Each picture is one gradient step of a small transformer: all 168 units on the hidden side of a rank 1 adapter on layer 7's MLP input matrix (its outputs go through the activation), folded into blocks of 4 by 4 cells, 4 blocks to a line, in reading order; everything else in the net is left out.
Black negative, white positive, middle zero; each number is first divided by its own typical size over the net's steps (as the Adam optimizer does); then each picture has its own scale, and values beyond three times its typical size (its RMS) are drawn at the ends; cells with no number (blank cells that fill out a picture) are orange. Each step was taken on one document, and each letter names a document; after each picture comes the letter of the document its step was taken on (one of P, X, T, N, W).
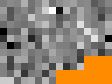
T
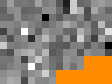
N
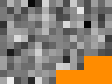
T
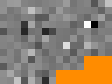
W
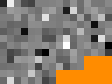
N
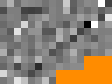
W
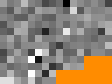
N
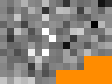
N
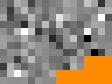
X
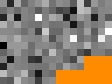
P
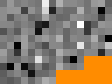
T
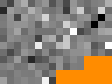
N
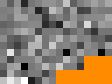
T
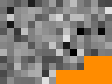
X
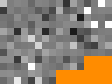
W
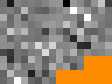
N
